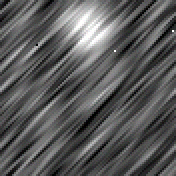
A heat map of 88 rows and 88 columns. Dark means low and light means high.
The grain runs diagonally up to the right. One bump rises in the top middle. No single row or column stands out from its neighbours. Three lone cells stand out: two far higher and one far lower than their neighbours. The ninth with the highest average is the top middle.
